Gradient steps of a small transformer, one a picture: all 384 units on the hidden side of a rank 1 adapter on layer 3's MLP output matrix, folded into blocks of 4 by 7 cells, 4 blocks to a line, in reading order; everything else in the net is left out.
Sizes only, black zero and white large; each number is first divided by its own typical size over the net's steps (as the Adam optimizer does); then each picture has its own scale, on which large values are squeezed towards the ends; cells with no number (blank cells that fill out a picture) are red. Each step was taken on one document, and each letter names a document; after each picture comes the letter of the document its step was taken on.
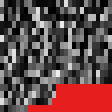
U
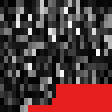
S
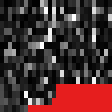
S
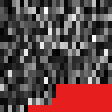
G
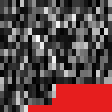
G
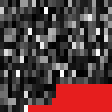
S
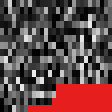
U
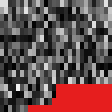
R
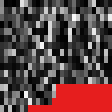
S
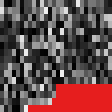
G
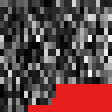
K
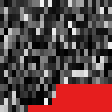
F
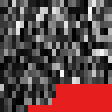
G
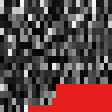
G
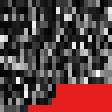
K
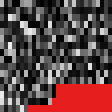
U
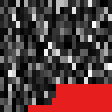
K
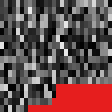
R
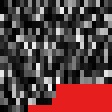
U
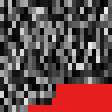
U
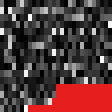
G
